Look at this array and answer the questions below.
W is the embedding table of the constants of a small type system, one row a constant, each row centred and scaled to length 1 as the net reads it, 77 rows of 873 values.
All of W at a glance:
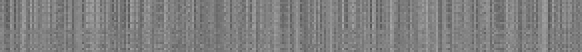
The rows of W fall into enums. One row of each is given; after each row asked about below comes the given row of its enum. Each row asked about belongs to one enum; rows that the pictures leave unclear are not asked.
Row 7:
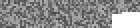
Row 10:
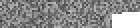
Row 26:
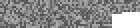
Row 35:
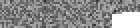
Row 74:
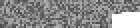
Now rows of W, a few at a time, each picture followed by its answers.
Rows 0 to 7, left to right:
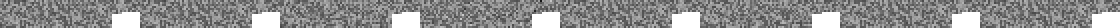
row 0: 7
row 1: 7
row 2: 74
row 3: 35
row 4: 7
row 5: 26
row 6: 7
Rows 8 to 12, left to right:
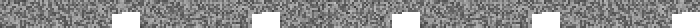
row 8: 7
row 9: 74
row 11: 74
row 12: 7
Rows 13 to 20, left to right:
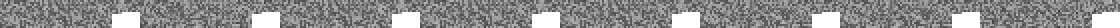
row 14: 74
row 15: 7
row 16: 7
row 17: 7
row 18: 26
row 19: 26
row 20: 35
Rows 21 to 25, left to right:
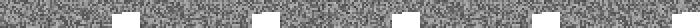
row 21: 26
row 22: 74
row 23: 10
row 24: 74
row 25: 7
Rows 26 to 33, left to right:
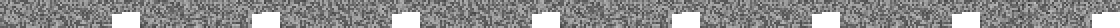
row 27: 74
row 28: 7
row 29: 7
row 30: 74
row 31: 26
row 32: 26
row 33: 10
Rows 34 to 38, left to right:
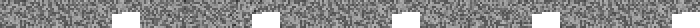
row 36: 7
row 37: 26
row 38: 7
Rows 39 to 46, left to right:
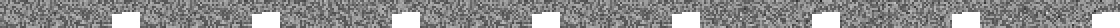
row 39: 26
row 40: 26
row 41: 7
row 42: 26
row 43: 26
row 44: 35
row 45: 10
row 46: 35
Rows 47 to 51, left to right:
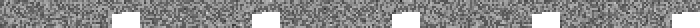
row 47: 74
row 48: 35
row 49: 35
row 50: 26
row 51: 10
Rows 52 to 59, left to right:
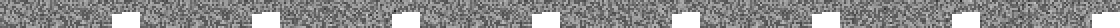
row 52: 26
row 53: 26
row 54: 35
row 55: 26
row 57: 26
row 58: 35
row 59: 10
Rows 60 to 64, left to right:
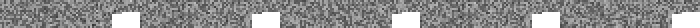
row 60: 35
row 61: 10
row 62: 7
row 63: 10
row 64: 74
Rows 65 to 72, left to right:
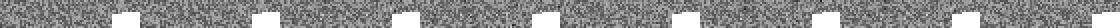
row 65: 7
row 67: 35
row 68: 35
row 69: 74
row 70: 35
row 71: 35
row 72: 26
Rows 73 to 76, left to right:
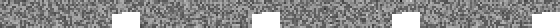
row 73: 7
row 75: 35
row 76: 26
